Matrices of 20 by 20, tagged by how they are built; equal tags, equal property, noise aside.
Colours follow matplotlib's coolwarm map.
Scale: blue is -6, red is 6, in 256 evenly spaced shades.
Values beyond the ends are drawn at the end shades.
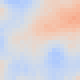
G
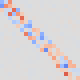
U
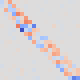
U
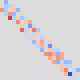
U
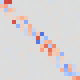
U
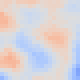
G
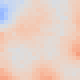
G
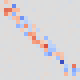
U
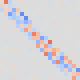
U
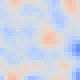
G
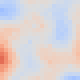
G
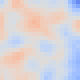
G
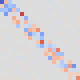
U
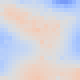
G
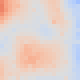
G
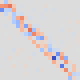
U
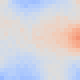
G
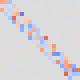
U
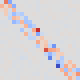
U
